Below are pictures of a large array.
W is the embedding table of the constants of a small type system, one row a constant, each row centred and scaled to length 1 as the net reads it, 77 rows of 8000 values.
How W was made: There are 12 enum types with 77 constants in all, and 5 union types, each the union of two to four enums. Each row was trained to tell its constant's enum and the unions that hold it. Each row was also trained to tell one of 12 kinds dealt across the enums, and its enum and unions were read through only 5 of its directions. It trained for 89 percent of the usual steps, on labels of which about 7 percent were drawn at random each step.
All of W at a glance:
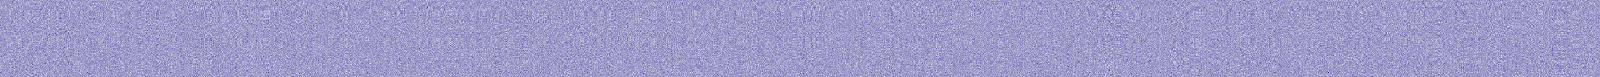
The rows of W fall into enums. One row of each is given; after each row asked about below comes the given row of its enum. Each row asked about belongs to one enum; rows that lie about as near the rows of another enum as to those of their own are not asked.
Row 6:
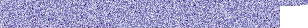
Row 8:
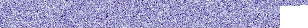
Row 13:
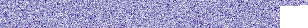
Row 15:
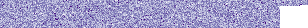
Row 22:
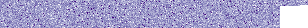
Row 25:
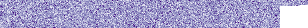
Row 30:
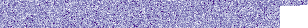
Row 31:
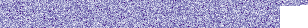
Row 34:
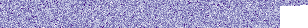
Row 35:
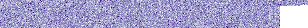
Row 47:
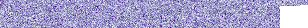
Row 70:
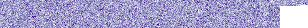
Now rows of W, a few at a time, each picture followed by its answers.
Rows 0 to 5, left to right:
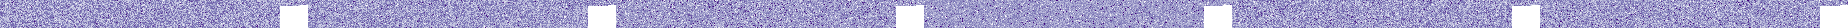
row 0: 25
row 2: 13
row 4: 70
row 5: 15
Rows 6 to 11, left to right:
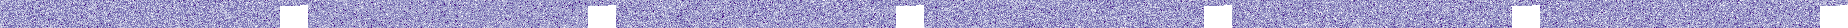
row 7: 30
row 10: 31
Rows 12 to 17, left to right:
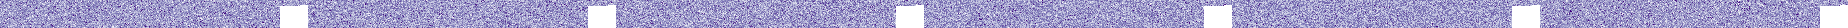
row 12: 13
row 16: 25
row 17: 8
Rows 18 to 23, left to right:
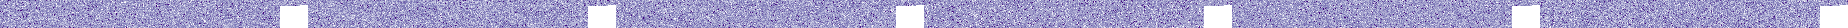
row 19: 15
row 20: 30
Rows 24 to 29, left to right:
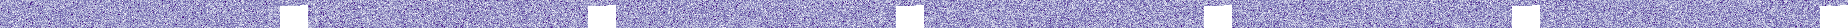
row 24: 35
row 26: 70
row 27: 25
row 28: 15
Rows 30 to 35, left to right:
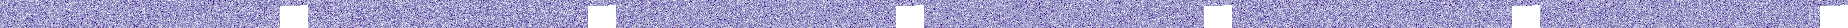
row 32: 22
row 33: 13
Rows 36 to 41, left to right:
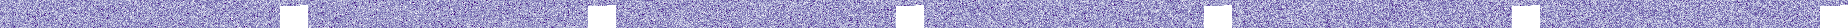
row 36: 25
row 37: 30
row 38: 47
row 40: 25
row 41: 15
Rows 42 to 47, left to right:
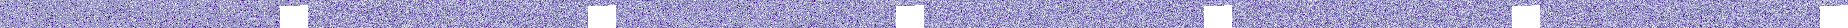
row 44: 47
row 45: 8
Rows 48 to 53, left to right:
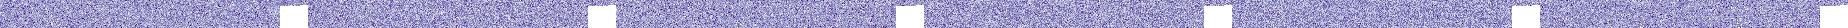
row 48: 34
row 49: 34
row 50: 31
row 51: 15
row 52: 34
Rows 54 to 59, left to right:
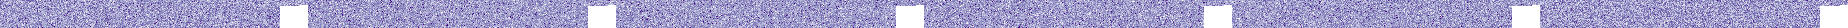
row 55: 13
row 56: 34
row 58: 31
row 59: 31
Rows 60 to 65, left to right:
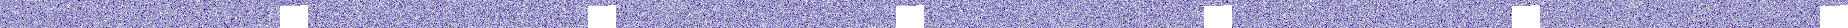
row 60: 35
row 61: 34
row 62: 34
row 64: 22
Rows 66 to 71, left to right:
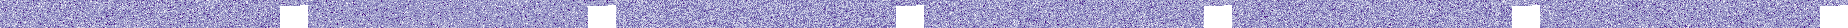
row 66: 8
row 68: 31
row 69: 22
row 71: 13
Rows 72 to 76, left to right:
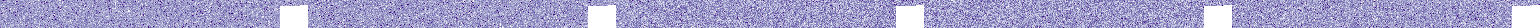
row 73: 22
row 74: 31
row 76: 22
